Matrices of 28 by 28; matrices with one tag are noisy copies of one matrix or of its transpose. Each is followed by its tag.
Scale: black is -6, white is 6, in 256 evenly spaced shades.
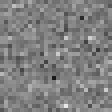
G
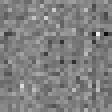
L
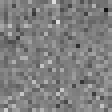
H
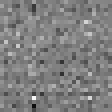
L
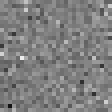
H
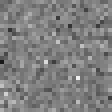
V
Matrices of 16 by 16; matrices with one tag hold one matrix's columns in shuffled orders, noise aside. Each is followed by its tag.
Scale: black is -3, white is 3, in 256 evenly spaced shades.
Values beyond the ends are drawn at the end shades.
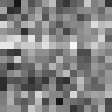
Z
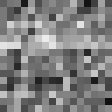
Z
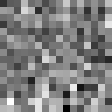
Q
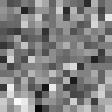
Q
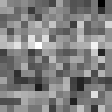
Z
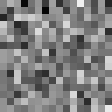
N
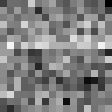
Z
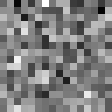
N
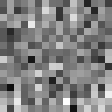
Q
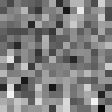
Q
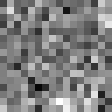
Q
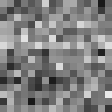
Z
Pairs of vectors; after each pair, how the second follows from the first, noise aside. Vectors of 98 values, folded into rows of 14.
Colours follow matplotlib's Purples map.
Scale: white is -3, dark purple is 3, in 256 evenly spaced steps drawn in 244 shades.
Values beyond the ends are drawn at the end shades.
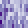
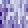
copied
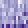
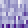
copied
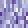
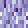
negated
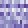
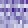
negated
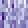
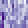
copied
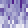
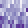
negated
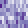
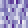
shuffled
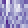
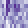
negated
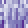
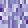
shuffled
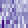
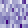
shuffled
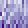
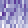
negated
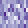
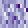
negated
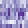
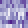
negated
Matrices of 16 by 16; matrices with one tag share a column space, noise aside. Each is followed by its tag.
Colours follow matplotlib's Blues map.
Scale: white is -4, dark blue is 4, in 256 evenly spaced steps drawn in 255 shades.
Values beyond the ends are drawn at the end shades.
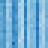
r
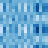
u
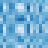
u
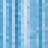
r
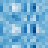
u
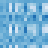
u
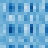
u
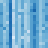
r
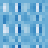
u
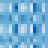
u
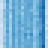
r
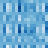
u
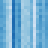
r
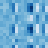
u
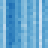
r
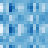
u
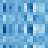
u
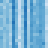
r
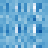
u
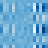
u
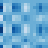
u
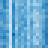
r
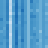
r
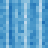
r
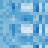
u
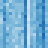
r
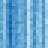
r
